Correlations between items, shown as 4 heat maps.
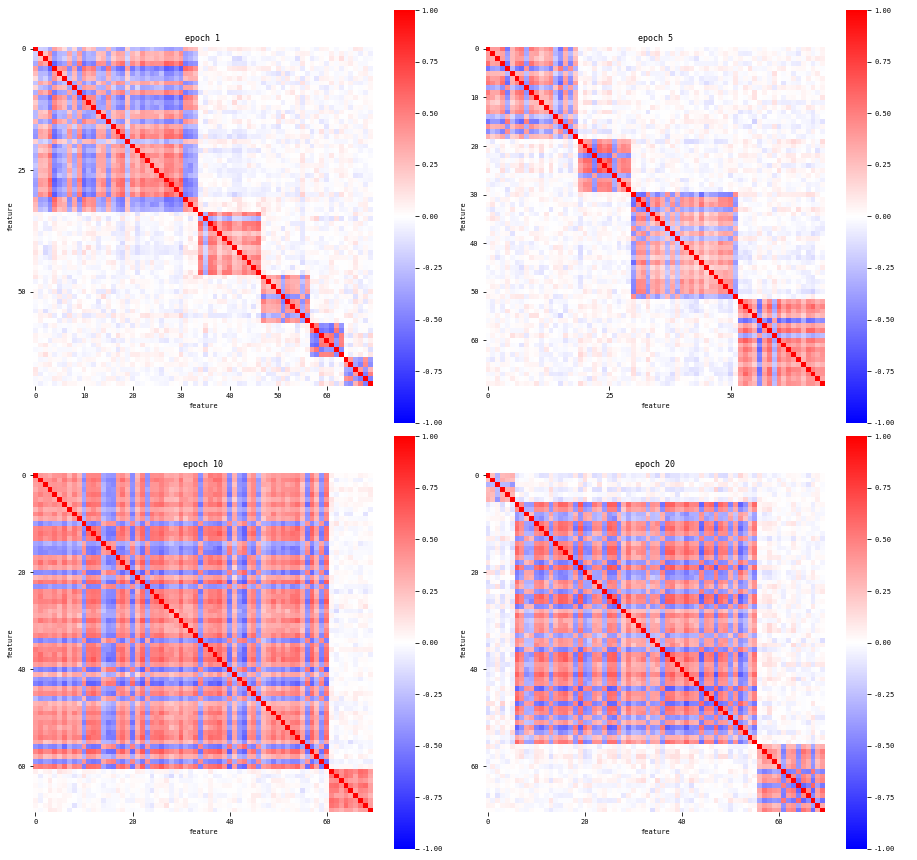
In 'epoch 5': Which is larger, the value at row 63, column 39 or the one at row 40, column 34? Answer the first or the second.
the second
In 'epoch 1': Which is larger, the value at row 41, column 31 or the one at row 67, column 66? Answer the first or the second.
the second
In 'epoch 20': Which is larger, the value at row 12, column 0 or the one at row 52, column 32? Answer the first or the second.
the first
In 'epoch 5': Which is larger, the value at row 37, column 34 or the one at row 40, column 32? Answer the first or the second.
the second
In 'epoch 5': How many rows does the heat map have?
70
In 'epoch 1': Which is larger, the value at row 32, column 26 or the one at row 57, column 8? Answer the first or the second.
the second
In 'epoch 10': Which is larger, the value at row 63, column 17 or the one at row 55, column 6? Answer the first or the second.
the second
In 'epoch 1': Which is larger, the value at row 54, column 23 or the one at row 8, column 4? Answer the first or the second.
the second
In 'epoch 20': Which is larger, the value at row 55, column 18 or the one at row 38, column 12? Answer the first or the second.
the second
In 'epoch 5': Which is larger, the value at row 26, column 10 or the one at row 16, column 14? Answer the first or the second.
the first
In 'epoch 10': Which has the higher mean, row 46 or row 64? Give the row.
64
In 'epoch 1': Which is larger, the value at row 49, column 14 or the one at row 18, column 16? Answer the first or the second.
the second
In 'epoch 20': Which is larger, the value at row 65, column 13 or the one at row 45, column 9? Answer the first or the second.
the first
